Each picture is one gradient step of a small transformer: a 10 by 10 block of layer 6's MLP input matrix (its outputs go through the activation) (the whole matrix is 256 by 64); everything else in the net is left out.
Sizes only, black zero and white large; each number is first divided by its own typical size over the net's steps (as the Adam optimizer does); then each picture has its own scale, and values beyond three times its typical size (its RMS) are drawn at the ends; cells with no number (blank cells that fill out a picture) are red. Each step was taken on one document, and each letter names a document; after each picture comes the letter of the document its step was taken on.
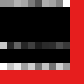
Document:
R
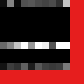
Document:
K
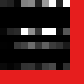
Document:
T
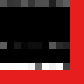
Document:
R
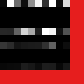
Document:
T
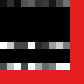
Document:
K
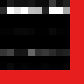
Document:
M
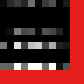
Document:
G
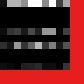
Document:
T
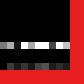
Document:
K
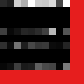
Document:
G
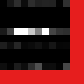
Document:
G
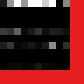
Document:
T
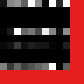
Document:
G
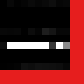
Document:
K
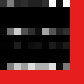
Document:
G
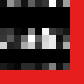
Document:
T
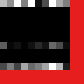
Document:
R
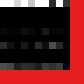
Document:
R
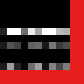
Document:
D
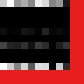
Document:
R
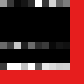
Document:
R
